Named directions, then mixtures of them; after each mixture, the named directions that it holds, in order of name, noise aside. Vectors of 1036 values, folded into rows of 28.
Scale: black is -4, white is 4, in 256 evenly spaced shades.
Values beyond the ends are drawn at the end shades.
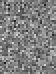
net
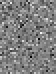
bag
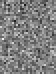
net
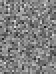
net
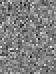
bag, net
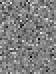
bag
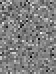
bag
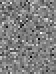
bag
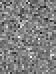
bag, net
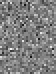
bag, net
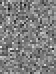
bag, net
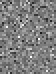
bag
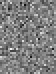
bag, net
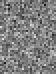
net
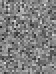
net
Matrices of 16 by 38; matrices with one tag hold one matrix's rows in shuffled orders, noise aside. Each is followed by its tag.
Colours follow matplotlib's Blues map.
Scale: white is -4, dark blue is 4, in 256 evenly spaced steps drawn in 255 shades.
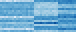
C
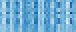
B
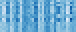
B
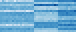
C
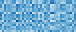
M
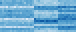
C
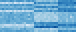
C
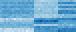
C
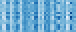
B
